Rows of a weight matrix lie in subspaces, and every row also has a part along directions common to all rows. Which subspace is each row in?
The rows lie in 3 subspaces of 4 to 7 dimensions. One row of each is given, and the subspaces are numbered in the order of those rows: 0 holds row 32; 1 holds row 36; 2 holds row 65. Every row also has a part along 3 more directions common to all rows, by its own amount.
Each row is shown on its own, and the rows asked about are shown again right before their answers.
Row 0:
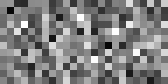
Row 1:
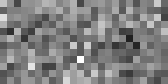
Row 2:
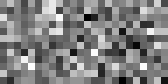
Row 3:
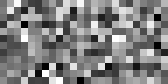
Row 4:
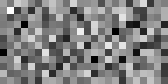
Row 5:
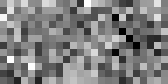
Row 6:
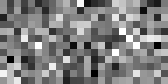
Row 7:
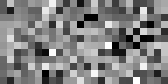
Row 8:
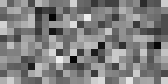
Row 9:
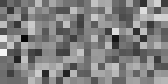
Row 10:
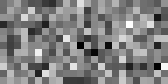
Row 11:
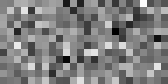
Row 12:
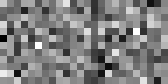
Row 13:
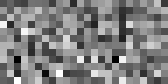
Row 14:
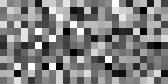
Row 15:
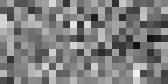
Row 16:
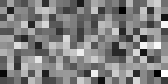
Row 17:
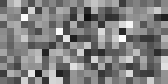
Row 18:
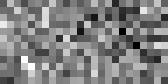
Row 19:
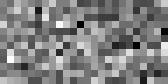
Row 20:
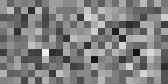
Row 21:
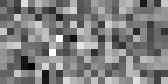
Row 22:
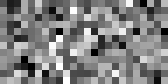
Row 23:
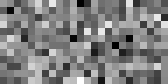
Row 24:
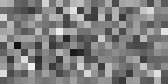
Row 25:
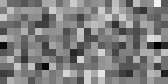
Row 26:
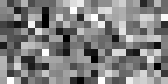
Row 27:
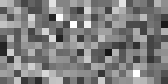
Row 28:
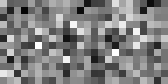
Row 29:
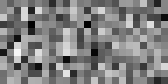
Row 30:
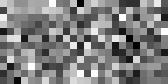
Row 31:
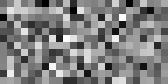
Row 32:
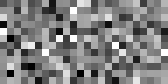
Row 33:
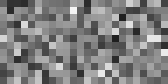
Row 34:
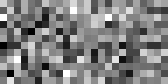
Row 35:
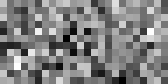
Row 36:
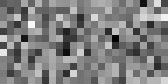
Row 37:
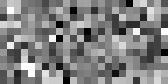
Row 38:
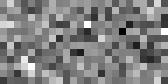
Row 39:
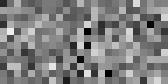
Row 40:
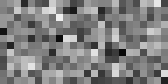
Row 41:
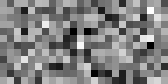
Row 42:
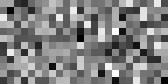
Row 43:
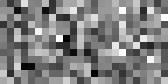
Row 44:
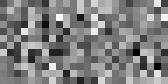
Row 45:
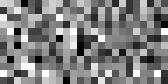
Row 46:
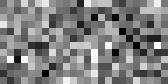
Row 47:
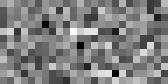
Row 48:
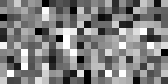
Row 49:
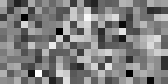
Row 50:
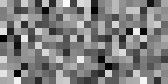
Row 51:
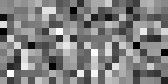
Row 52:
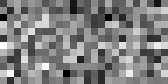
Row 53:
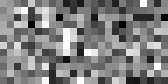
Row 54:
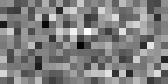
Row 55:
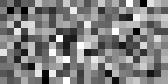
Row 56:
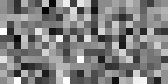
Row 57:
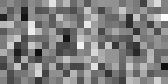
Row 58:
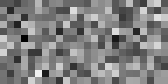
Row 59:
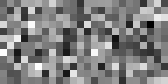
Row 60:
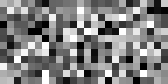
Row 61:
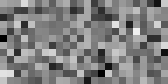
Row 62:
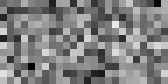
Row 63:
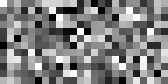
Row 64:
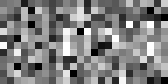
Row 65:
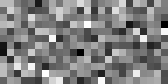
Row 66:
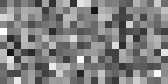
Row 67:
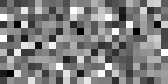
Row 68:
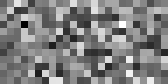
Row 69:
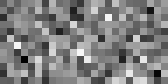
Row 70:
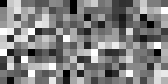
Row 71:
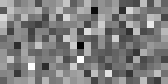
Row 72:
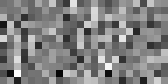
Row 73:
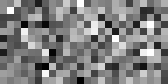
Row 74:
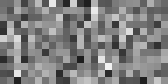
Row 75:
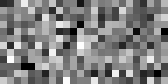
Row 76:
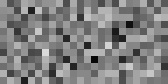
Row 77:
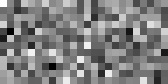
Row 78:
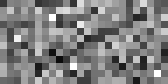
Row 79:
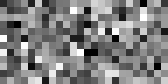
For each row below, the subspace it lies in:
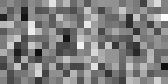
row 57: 1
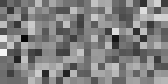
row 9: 1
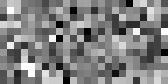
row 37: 2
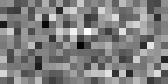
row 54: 2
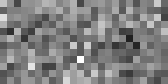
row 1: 0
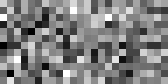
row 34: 0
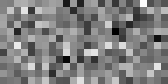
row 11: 1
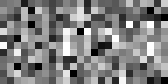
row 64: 1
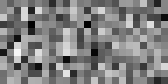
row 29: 1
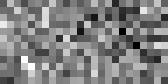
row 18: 2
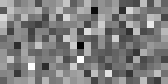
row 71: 0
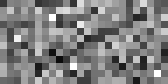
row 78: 2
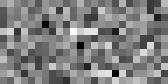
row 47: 2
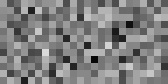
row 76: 1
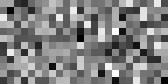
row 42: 2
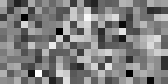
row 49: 1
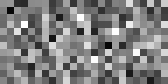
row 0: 1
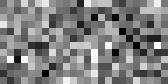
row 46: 0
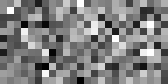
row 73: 1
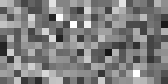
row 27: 2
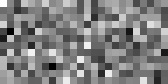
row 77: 0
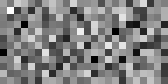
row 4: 1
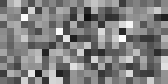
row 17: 1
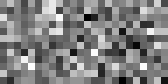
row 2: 2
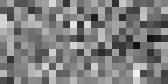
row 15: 2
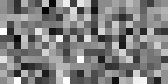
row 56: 0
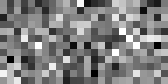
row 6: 0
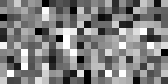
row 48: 0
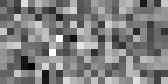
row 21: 2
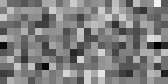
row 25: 0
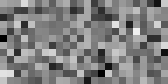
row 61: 0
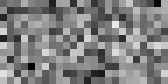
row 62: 0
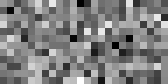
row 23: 0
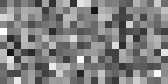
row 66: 0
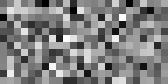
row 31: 2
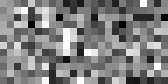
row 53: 1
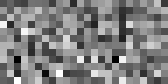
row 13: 0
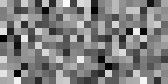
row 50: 0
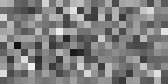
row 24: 2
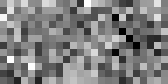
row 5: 0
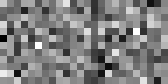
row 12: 0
